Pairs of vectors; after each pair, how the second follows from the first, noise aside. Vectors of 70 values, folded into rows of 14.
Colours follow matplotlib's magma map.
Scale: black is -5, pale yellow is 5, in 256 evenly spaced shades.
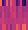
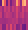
negated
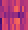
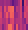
wrapped around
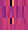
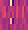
negated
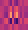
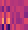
wrapped around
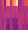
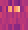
wrapped around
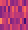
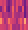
sign-scrambled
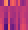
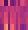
negated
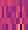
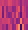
copied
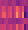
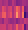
copied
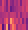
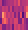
wrapped around
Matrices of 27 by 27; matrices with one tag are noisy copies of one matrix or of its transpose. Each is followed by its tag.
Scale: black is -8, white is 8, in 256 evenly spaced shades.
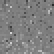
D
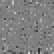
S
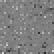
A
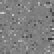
S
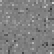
A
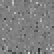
S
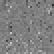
D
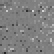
D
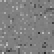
A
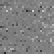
D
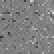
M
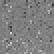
D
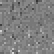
M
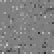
A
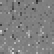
M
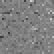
M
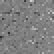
M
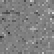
M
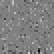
S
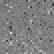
D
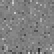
S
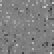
A
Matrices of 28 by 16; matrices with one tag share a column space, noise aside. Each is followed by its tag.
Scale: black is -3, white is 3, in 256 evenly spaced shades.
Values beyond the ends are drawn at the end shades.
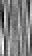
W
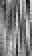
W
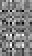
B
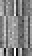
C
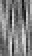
W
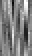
W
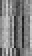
C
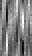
W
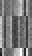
C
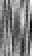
W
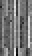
C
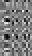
B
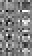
B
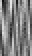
W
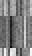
C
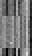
C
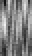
W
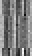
C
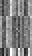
C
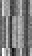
C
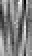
W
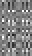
B
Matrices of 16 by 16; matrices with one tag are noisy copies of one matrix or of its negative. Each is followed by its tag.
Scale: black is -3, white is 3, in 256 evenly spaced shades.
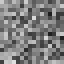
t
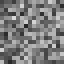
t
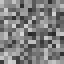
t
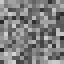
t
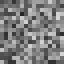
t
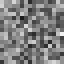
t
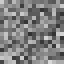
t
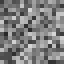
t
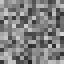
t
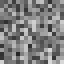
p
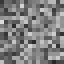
t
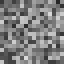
t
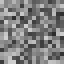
t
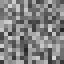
p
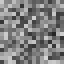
t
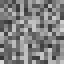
p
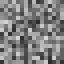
p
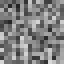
p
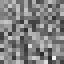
p
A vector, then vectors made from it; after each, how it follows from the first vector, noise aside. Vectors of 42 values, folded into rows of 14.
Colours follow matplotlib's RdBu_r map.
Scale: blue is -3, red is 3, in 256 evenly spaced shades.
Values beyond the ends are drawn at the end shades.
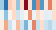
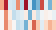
sign-scrambled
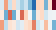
wrapped around
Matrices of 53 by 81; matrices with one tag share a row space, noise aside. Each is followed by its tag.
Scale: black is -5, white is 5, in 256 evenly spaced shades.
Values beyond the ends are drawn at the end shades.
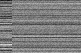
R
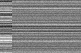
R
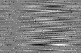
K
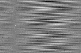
K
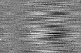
K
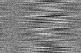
K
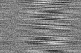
K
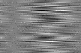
K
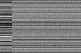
R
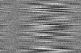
K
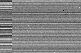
R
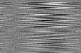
K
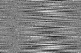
K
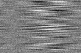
K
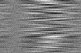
K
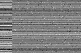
R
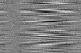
K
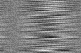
K
